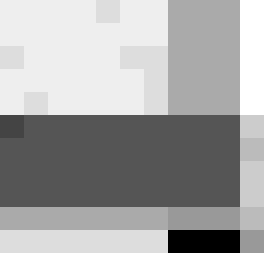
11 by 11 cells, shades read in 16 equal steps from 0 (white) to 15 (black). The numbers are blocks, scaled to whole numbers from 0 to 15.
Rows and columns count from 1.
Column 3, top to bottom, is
1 1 1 1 1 10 10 10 10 5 2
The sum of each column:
54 53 52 52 53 53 55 86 86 86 23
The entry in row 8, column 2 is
10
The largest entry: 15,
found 3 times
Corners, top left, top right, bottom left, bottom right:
1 0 2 6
